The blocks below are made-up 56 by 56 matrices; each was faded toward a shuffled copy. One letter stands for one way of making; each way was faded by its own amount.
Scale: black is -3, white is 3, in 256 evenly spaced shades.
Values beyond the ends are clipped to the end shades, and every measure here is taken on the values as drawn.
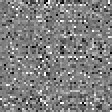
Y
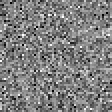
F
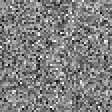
F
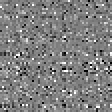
Y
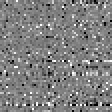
Y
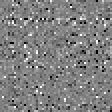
Y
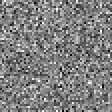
F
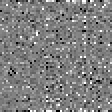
Y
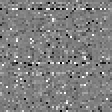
Y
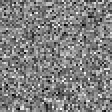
F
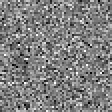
F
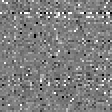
Y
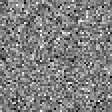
F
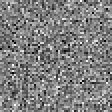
F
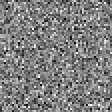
F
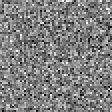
F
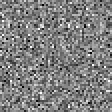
F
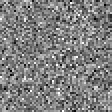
F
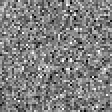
F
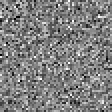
F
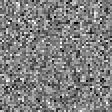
F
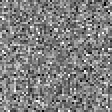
F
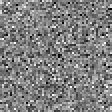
F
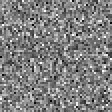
F
